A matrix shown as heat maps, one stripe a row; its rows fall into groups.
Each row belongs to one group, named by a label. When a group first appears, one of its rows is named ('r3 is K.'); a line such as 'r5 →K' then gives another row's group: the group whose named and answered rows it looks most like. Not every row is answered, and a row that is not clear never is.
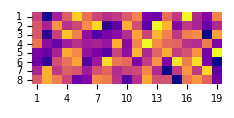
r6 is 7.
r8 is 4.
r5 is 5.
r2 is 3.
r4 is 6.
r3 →5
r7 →4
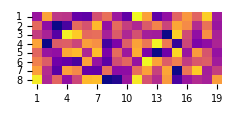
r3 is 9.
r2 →6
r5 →9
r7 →5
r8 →3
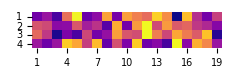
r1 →5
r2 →6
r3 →6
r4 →9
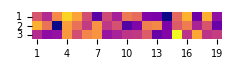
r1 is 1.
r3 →9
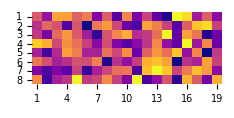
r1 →1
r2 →4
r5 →7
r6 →3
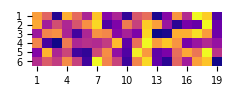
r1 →9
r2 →3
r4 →6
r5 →4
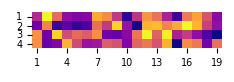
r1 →4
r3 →3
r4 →5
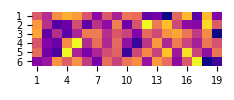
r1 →1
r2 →6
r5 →5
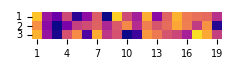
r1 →6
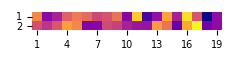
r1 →5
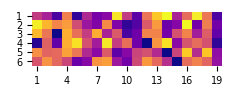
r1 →6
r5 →1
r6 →4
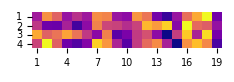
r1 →4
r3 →1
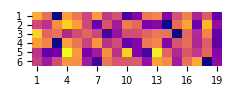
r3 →3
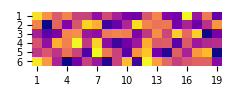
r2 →3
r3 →7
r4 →3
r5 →4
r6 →6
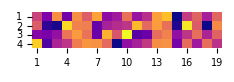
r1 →3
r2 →5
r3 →7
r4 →3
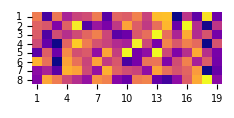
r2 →5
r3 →3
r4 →5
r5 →7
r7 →7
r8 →4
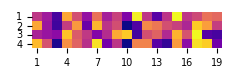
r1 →9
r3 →7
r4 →9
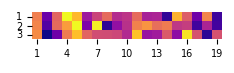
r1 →1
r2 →3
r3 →5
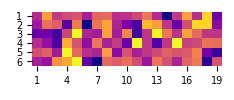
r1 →4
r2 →4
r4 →9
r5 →7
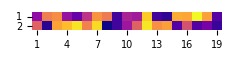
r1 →4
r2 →3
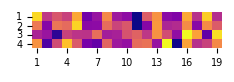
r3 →5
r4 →5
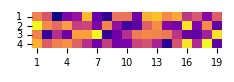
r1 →6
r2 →1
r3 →3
